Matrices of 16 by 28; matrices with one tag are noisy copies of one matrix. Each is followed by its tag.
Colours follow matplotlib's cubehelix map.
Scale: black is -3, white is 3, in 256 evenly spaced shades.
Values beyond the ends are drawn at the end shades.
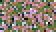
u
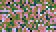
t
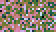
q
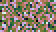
u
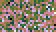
t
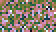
t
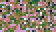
q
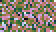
u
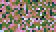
q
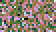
u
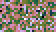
q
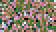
u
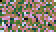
u
